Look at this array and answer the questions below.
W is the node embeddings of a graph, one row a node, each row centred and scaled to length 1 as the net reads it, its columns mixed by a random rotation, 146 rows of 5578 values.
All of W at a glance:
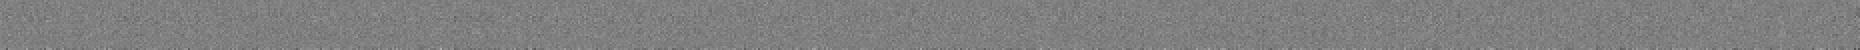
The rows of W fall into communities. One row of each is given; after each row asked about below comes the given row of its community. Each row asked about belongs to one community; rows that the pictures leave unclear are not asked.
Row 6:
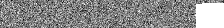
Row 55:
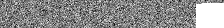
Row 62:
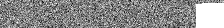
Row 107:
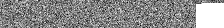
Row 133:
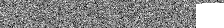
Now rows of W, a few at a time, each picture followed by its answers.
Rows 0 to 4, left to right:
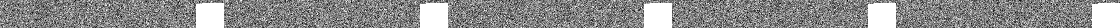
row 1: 107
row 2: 55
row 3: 6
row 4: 133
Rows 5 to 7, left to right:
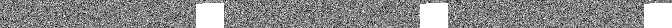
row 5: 62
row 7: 55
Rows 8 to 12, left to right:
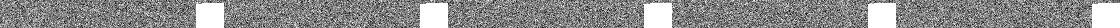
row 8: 6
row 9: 133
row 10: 133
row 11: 133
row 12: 6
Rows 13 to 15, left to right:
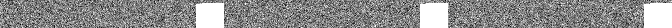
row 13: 55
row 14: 6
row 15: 62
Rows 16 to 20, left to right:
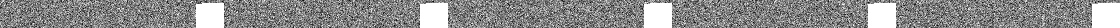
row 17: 133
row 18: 6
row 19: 133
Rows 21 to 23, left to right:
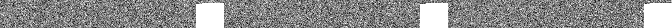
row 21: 133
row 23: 62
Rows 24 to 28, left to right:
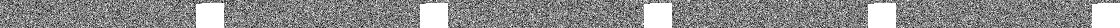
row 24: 55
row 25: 62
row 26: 6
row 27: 107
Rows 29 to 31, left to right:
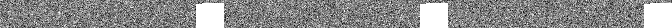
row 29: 62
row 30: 107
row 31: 6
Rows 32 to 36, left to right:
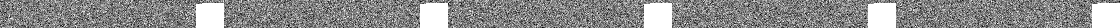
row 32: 62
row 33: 107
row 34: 133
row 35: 133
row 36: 107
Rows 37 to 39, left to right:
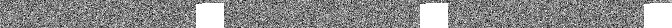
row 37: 62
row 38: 107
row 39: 62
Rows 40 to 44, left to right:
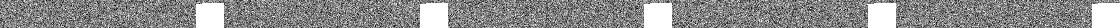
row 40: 6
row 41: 133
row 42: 6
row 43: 133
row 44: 62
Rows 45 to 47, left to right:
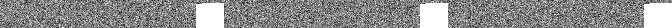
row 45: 133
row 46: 6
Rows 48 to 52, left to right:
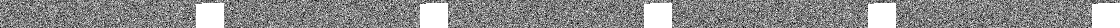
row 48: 107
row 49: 107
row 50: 6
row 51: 107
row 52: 107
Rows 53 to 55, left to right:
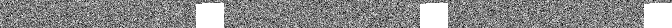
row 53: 107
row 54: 133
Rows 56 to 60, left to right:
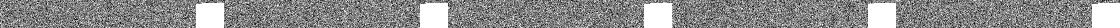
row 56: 107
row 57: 107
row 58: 133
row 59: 55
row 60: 107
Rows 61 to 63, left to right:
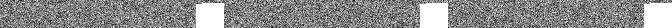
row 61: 107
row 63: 107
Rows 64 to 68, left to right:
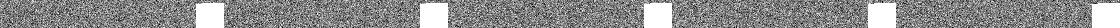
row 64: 55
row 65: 55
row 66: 133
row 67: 6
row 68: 107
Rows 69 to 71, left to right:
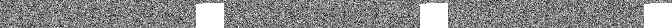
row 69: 62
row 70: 62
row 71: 6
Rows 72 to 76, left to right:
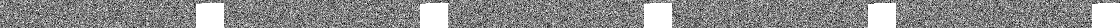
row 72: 55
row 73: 107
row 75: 107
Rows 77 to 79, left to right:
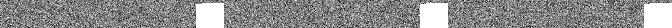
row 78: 6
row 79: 6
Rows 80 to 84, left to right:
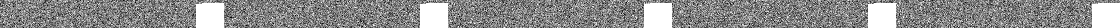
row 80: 133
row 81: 62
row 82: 55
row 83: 133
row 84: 55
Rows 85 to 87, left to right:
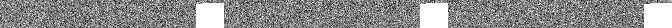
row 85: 6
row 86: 6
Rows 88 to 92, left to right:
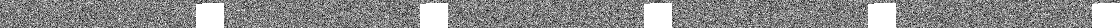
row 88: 107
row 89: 6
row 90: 107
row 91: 6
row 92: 133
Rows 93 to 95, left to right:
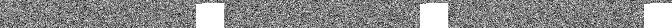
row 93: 133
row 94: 62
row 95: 62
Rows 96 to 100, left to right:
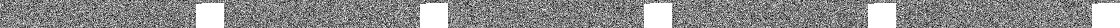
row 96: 62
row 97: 107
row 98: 6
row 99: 62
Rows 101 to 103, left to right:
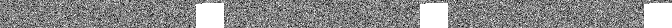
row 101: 62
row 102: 6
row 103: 55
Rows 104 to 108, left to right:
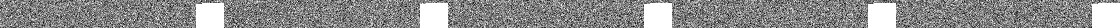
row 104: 107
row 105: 55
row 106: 133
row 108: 133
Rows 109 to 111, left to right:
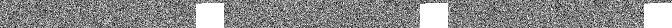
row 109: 55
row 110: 62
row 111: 55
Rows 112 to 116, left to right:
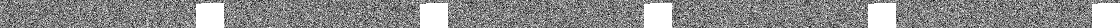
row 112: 55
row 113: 6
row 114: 6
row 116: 6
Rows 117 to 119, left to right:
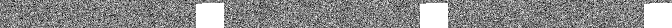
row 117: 62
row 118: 55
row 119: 133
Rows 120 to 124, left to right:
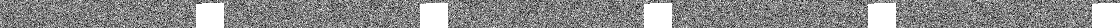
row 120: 107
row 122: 6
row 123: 62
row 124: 133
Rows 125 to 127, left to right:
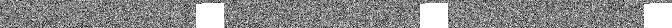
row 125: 107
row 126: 55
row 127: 6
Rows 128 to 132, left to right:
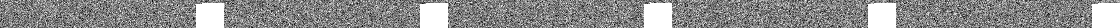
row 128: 107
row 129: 62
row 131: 133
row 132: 62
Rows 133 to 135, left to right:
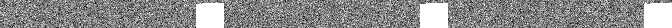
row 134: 107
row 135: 6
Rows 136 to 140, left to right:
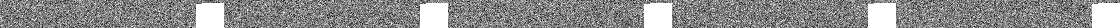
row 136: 107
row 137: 62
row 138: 62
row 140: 6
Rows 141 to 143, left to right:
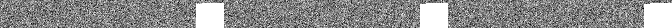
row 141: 55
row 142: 107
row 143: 107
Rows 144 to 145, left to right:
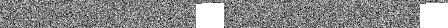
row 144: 107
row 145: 107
